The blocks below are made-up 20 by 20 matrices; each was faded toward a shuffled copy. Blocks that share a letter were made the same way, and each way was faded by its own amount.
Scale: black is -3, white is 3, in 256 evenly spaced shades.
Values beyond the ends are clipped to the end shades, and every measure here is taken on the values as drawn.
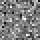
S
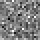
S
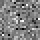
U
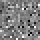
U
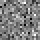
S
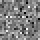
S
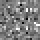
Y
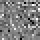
Y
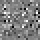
Y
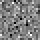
S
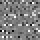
Y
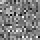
U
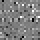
Y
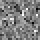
S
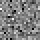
S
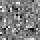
U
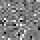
Y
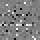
Y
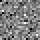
S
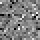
U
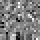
Y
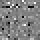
Y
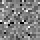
U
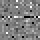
Y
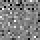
U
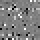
Y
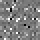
Y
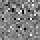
U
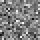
S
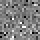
U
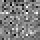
U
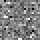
S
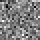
S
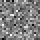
S
